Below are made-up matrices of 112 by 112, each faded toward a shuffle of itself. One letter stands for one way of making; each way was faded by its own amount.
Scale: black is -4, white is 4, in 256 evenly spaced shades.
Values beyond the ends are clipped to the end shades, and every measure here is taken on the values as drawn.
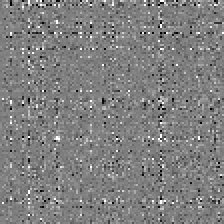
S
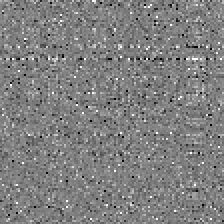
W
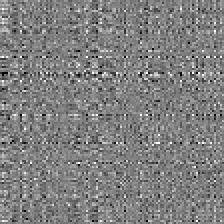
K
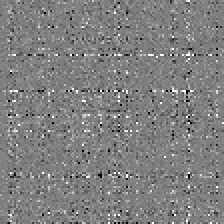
S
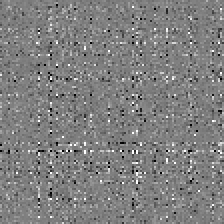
S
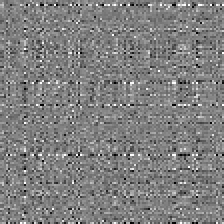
K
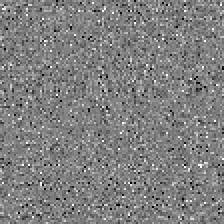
W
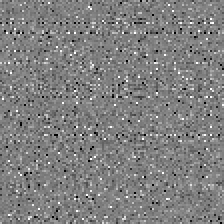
W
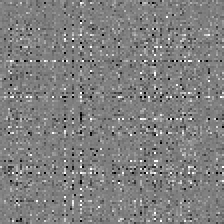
S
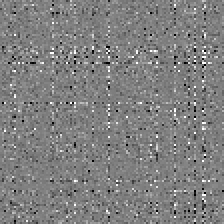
S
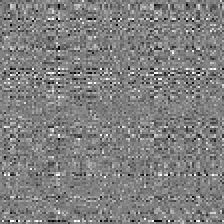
K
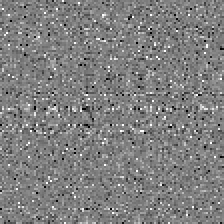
W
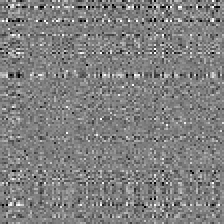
K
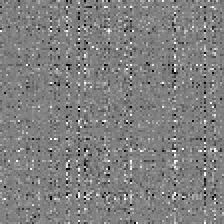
S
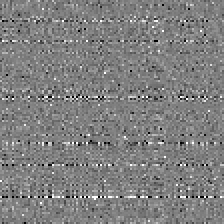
K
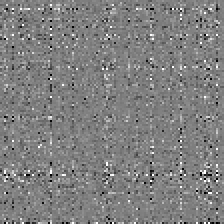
S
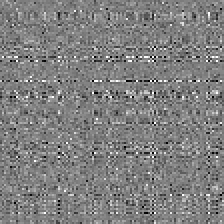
K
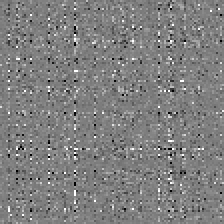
S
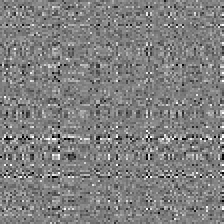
K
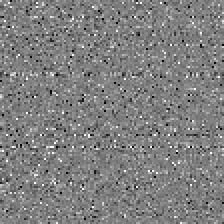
W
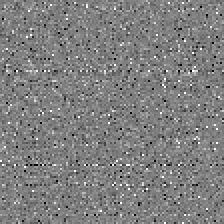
W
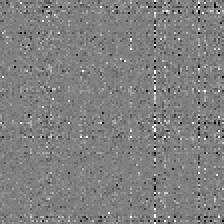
S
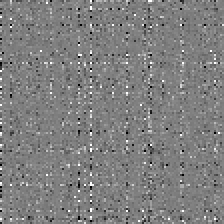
S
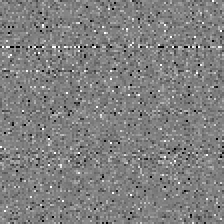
W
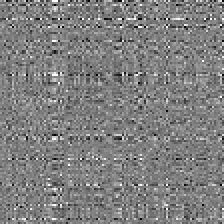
K
